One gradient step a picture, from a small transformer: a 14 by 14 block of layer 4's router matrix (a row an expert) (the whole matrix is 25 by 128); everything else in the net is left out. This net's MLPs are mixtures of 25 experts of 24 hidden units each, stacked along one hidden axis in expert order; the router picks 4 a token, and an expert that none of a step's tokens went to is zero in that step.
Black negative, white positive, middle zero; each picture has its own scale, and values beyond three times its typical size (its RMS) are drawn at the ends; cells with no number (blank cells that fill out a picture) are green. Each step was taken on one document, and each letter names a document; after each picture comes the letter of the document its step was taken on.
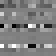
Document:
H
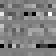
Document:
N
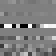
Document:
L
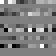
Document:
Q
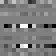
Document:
H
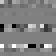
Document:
H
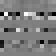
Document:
N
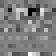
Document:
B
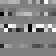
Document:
Q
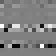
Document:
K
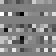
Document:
Q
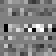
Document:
Q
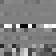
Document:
L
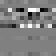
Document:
B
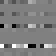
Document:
H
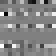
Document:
Q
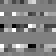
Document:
H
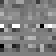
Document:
K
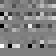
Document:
N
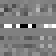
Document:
L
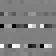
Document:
H
